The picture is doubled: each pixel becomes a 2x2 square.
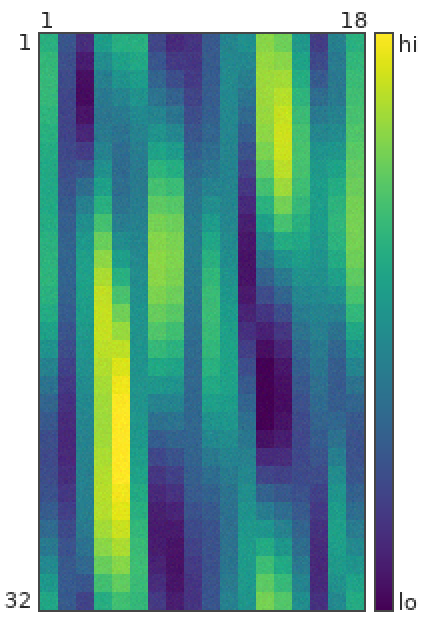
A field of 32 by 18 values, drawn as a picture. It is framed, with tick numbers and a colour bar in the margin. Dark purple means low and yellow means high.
Calmest part: bottom middle. Mirror symmetry: none. Grain: streaks running down.
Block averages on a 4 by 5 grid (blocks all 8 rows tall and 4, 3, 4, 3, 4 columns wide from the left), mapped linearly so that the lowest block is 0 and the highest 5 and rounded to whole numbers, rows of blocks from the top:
2 3 2 5 4 | 4 4 4 2 4 | 3 5 3 0 2 | 3 4 1 3 2
